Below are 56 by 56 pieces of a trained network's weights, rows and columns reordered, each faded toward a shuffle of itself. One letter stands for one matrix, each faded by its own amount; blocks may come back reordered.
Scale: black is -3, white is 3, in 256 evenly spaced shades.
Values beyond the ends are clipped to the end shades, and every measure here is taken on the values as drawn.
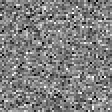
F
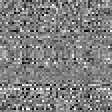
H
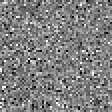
F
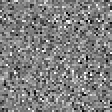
F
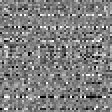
H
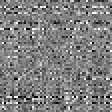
H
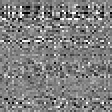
H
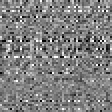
H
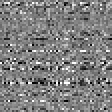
H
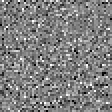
F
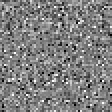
F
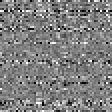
H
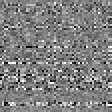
H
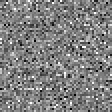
F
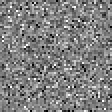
F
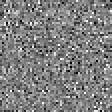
F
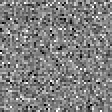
F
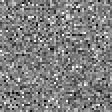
F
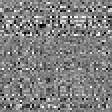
H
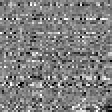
H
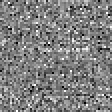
F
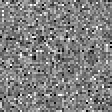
F
